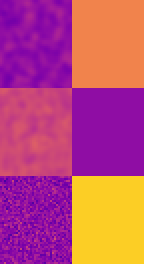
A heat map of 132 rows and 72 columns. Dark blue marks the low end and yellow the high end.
It is made of 3 by 2 panels. Panel 1,1: low, blotchy, faint in contrast. Panel 1,2: high, flat. Panel 2,1: middling, blotchy, faint in contrast. Panel 2,2: low, flat. Panel 3,1: low, fine-grained. Panel 3,2: very high, flat.
